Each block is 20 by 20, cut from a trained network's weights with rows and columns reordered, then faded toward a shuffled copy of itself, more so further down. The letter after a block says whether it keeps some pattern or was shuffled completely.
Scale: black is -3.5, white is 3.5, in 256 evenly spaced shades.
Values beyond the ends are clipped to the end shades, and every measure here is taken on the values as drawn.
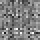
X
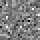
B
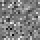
B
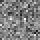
B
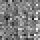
X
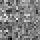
X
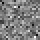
B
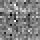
X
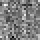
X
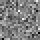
B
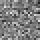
X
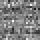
X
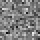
B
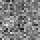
X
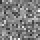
B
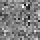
X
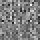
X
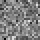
X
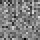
X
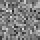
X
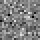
B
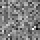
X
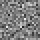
B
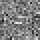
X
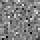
B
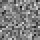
X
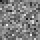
B
